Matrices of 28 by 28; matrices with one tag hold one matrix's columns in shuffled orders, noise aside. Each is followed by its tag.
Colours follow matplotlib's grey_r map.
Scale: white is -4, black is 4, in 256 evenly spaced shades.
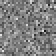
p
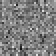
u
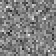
p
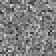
p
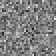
p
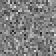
p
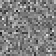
p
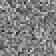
p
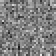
u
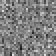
u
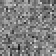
u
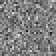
p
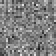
u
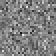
p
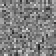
u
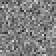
p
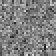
u
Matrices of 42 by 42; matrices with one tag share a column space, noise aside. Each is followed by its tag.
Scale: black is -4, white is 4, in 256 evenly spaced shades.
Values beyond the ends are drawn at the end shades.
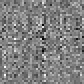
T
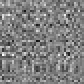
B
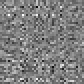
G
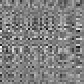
T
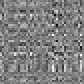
B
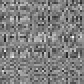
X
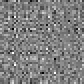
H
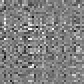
T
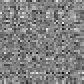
H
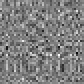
B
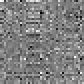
H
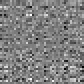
G
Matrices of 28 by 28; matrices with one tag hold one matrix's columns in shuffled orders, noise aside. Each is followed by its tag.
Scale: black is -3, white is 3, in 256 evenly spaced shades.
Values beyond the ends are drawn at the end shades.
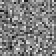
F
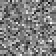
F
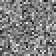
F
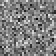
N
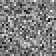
N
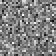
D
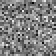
N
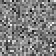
F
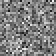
F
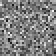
N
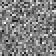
D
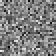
F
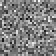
N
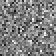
D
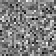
N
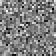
D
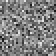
N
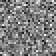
D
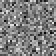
F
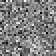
F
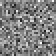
N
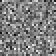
F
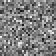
N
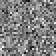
F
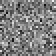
N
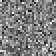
F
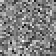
F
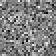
N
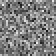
N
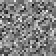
N
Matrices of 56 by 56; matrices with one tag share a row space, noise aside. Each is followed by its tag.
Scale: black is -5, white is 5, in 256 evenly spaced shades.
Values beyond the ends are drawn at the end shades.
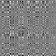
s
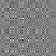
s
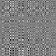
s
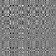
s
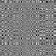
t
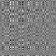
s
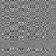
s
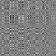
s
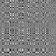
s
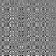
s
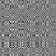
s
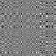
t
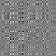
s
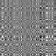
t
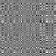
t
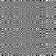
t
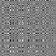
s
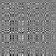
s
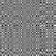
t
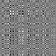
s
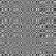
t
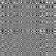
t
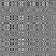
s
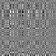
s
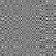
t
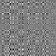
s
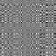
t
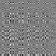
s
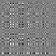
s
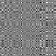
t
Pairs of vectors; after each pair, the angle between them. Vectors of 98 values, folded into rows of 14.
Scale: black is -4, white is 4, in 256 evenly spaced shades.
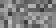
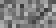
orthogonal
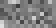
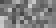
partly aligned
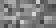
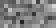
nearly opposite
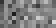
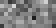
orthogonal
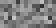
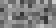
partly opposed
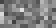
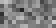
nearly opposite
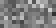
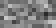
partly aligned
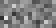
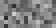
nearly opposite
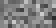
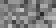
nearly opposite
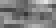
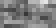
nearly parallel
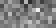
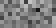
nearly opposite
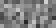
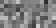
nearly opposite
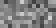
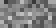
nearly parallel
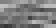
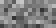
partly aligned
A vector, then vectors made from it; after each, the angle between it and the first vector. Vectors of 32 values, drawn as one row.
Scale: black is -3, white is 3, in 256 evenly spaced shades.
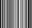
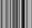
partly opposed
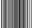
nearly opposite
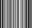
nearly parallel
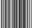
nearly opposite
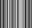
partly aligned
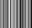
orthogonal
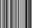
partly aligned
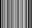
nearly parallel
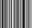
orthogonal
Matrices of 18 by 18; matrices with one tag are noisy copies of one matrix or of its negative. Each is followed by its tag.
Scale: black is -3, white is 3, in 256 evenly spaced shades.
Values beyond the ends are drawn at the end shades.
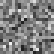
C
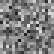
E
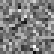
C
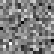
C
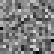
C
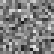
C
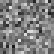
E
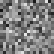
E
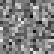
C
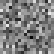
E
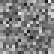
E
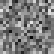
E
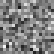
C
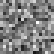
C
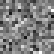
C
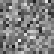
E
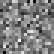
E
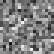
C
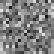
E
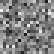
E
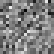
E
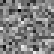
C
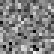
C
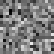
C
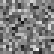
C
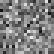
E
